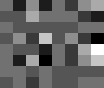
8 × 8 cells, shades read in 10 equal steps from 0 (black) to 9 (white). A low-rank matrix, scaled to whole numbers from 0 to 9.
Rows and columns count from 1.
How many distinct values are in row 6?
7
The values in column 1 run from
3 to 4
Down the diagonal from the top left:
4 3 3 7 4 2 3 4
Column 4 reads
1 4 3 7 1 0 4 4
